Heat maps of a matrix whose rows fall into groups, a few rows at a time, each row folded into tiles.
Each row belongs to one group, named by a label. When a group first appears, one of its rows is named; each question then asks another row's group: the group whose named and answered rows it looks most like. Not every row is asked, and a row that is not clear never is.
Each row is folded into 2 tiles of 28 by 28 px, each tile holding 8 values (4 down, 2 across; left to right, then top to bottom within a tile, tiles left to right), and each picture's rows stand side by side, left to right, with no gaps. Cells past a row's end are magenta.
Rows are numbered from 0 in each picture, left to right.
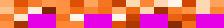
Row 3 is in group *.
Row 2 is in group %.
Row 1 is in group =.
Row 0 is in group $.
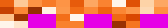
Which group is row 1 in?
=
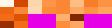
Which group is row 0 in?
*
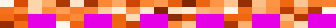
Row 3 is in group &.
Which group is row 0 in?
*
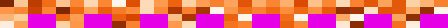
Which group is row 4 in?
=
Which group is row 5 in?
=
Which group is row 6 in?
$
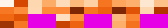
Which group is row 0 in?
*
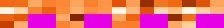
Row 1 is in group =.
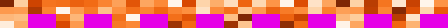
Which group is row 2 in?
=
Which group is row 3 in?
*
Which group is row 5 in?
*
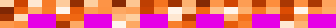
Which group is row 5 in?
&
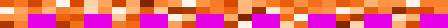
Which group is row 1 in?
*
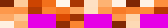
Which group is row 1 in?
*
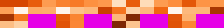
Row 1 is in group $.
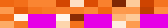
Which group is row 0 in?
=
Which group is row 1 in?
%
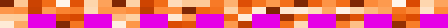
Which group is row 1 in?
*
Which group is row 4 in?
$
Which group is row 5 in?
&
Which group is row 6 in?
&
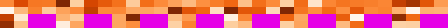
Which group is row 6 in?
=
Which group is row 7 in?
&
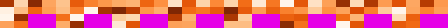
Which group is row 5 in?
*
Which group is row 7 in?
%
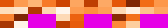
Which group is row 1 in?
%
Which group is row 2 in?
&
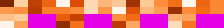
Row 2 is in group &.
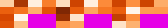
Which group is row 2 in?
&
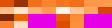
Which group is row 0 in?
&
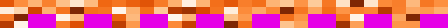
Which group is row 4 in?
%
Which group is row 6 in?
=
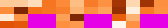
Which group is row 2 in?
&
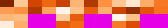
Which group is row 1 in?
%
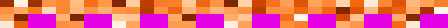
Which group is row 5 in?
=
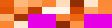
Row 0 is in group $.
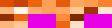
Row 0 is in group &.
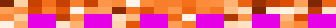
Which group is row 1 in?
&
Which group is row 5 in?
%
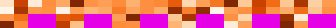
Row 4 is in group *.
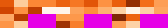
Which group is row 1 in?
%
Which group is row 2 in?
&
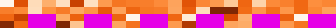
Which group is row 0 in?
*
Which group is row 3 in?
$
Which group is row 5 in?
=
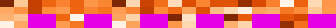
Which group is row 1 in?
=
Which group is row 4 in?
&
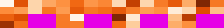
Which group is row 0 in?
*
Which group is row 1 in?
=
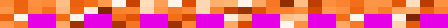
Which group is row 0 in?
=
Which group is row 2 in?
*
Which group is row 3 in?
*
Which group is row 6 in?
=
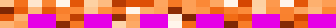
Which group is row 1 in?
*
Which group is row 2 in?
&
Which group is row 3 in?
%
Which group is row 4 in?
*
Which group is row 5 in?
*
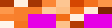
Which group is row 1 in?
$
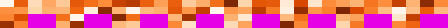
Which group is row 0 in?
*
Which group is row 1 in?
$
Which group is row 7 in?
%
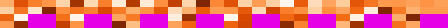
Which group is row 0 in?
$
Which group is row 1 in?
=
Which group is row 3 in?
%
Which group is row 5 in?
*
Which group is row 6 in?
$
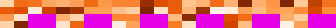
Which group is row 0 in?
$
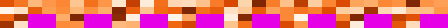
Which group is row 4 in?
%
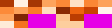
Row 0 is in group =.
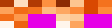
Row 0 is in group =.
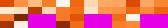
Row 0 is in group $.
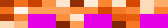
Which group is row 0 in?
&
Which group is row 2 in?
*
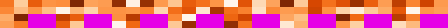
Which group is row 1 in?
&
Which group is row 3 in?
$
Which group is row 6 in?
&
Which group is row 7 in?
&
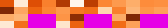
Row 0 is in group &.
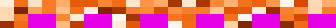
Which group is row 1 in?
$
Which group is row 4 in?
$
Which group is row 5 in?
*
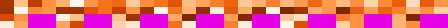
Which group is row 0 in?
&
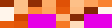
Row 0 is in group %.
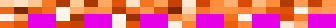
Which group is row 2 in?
%
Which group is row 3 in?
&
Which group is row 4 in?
=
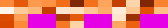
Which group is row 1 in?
&
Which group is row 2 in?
%
